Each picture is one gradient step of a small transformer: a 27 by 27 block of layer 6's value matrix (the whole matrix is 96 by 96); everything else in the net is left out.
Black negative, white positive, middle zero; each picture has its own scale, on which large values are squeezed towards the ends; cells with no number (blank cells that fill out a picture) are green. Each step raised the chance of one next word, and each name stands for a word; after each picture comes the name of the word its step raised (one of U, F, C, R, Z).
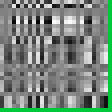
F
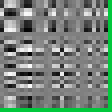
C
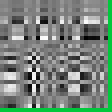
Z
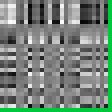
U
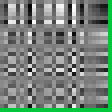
U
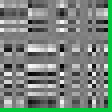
C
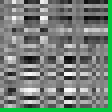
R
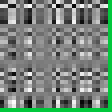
F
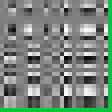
R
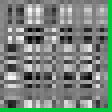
Z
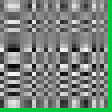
C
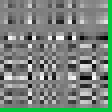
Z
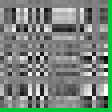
R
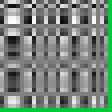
F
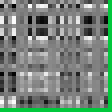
F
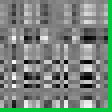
Z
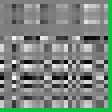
Z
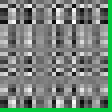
F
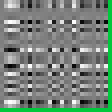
C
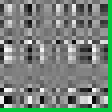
U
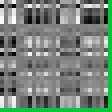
F
